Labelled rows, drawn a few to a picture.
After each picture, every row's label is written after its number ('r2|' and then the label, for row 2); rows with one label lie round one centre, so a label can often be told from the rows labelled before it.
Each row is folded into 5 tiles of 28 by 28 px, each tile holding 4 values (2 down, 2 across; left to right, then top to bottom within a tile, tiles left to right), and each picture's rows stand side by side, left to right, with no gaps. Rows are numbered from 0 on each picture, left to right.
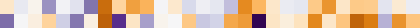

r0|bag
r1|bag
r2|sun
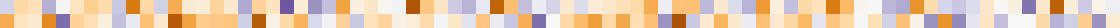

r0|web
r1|sun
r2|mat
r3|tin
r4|sun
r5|mat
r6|tin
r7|tin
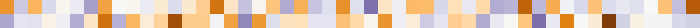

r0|bag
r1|sun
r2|mat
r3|bag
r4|web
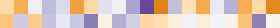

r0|tin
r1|mat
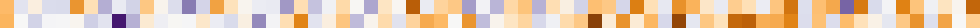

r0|tin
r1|tin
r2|mat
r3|web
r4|sun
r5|sun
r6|mat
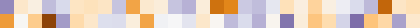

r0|web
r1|tin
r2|bag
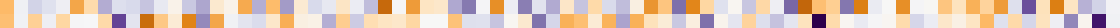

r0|tin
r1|web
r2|mat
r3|tin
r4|web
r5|bag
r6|mat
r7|tin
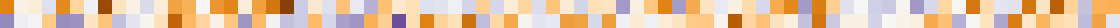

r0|bag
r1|sun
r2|bag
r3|web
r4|web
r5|sun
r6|mat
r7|sun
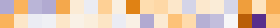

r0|mat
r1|bag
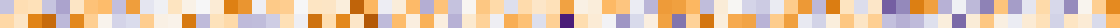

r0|web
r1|web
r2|sun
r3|mat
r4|bag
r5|web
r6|tin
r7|mat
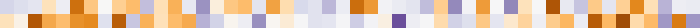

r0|sun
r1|web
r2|tin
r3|mat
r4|sun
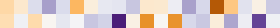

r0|tin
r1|tin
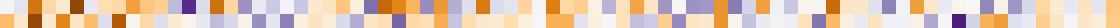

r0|sun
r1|tin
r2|bag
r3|mat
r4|tin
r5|mat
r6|tin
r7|mat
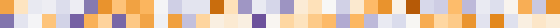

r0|bag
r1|tin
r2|web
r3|web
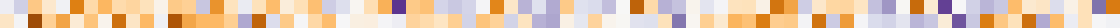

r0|sun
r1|sun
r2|web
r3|tin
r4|tin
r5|sun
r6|tin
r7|web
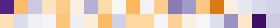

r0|mat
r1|tin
